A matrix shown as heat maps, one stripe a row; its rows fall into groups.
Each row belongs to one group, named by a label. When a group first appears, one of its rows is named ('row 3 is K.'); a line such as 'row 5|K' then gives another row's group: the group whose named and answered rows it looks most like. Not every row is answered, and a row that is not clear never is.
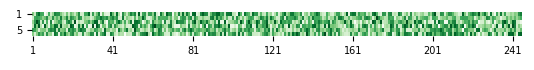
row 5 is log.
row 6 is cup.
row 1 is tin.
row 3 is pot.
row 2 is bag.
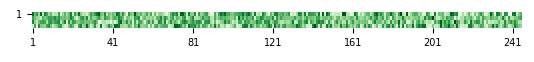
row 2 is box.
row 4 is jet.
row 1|pot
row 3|log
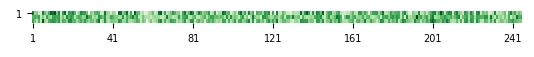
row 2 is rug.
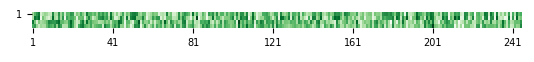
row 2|rug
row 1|rug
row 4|box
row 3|box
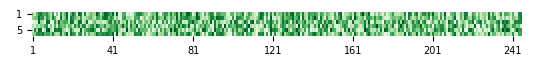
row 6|bag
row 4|pot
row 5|jet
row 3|jet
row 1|bag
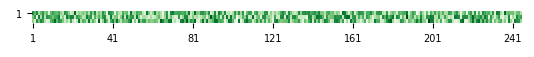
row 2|rug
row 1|pot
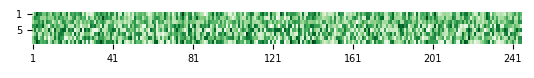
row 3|cup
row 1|bag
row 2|bag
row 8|bag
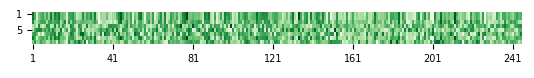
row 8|log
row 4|jet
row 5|bag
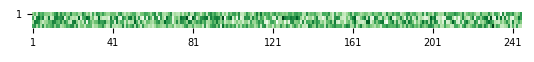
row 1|cup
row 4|rug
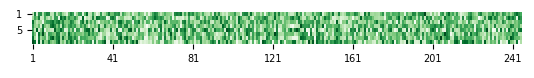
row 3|box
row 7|log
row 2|cup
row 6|log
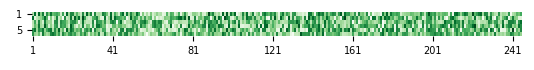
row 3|cup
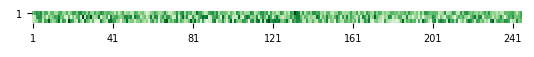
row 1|bag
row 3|jet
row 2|tin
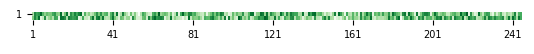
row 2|cup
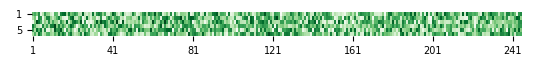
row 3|bag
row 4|box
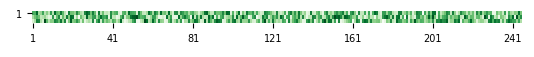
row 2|rug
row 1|tin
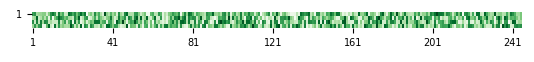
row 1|log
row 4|jet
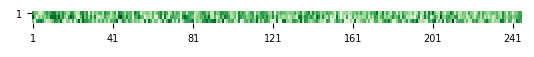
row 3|tin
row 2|box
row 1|box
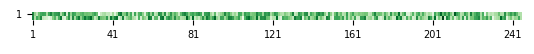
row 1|log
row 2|tin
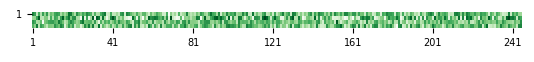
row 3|box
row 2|cup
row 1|rug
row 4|tin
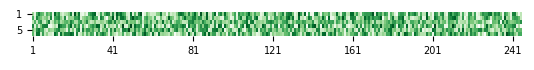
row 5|tin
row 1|pot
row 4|pot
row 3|jet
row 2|pot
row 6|cup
